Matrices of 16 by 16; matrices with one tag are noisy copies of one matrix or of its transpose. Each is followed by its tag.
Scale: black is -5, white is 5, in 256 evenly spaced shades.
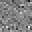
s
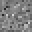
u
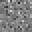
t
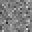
s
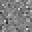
s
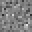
u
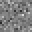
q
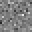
q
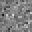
u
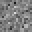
u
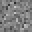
u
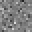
q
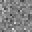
q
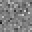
q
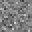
q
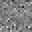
s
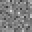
t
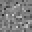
u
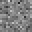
t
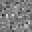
u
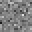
q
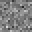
s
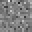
t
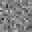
t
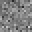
s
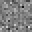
s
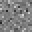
q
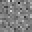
t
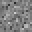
u
